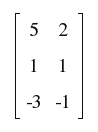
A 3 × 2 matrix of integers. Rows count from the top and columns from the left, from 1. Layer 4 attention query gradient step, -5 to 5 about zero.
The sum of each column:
3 2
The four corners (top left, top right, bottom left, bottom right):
5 2 -3 -1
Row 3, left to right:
-3 -1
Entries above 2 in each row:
1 0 0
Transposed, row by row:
5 1 -3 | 2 1 -1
